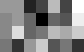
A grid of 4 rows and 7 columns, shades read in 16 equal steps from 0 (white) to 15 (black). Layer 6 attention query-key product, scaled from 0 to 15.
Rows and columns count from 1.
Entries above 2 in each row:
6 6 6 7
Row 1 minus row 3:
-1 4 4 3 0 6 -3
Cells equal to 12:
2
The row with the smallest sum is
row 3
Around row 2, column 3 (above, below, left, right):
13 9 6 15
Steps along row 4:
up down down up down up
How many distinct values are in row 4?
5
